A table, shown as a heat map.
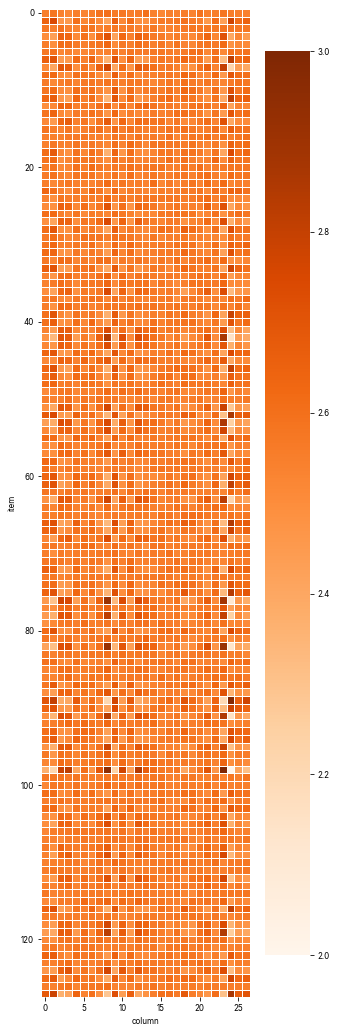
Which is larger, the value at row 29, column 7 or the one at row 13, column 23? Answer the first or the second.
the first
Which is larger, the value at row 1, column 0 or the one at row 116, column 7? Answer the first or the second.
the first
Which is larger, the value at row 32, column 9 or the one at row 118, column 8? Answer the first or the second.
the second
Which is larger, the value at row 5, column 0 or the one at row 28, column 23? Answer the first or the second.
the first
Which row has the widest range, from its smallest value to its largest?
98
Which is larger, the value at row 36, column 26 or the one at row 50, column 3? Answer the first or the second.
the second
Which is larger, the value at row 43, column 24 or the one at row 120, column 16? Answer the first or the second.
the second
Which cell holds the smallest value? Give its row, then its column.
98, 24
